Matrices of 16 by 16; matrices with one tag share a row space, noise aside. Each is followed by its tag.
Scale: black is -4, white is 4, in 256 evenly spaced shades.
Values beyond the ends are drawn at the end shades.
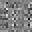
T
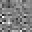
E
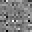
T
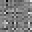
T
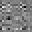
E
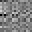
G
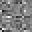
E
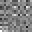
G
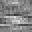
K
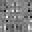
T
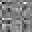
E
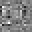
E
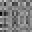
G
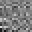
G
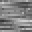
K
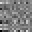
G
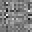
T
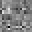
E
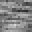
K
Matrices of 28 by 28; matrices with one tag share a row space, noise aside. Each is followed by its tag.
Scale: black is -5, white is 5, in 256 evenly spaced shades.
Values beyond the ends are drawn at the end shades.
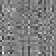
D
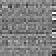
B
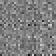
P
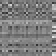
B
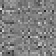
D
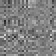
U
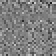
P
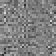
U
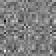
U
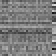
B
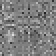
D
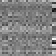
B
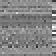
B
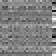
B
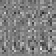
P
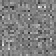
D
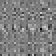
P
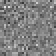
U
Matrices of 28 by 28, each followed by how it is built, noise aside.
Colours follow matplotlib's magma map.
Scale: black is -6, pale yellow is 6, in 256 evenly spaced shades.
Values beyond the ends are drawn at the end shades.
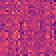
low rank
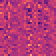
low rank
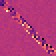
banded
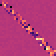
banded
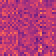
low rank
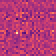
low rank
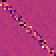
banded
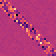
banded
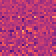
low rank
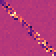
banded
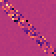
banded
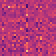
low rank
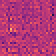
low rank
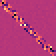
banded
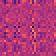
low rank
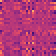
low rank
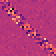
banded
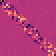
banded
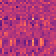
low rank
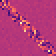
banded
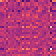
low rank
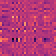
low rank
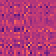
low rank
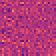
low rank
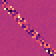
banded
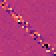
banded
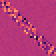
banded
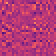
low rank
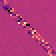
banded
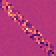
banded
